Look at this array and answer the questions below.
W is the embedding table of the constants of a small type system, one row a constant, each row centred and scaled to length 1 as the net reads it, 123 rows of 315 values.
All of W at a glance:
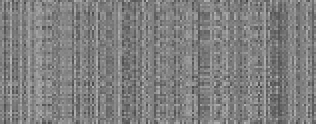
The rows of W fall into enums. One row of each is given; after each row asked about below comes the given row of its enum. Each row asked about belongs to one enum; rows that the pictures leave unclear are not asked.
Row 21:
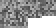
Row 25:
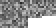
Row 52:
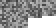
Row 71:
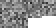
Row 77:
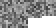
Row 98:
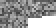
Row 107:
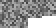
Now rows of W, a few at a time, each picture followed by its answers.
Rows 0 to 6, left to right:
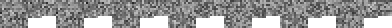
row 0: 71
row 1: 71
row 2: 25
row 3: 77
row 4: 52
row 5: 77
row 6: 98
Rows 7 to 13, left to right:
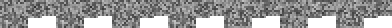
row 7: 77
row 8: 77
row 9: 107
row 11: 21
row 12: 98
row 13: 21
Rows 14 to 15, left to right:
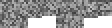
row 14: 107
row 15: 98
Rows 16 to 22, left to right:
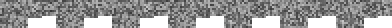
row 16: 98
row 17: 52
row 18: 98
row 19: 52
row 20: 77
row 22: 77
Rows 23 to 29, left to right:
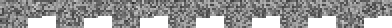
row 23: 98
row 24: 21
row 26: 52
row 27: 52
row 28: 52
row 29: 77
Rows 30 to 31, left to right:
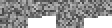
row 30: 98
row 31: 107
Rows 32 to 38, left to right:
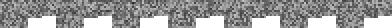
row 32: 107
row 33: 98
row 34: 25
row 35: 21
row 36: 21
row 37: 107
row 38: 52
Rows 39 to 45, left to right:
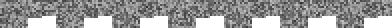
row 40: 52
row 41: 77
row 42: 21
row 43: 77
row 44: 25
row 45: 77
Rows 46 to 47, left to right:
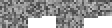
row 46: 77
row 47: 98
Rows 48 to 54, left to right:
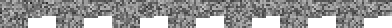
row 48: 71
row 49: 98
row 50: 77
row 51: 98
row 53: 98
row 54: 98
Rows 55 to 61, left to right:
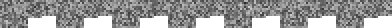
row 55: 77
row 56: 107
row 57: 21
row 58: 107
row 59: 25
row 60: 21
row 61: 107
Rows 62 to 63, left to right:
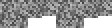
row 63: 107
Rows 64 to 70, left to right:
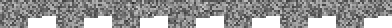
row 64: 107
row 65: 52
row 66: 25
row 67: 98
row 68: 107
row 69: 52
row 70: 107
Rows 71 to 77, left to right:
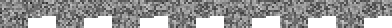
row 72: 107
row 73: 98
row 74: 77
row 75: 98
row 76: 77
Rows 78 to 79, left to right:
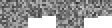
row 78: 52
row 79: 25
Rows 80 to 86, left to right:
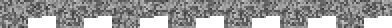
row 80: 77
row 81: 21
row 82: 98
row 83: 21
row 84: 21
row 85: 21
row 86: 77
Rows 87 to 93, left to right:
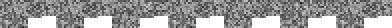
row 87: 77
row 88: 77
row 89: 98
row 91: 107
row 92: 25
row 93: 77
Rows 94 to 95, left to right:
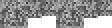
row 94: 21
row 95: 21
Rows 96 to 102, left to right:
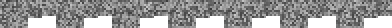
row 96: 52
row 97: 107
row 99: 21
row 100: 21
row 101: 107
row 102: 21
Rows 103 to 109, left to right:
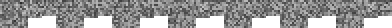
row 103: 25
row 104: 52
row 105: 52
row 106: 98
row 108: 107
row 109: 98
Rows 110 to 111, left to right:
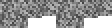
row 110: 107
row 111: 107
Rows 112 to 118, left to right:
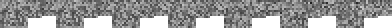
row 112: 21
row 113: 21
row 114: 107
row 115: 107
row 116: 98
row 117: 71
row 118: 25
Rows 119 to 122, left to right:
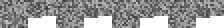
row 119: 77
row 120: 52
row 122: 52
